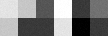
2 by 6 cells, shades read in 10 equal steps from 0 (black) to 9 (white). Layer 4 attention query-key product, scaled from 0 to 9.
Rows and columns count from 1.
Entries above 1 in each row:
6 5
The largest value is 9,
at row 1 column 4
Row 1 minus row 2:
1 5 1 1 2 2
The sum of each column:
15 9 5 17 2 6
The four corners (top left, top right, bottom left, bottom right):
8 4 7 2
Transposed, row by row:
8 7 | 7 2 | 3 2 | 9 8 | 2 0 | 4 2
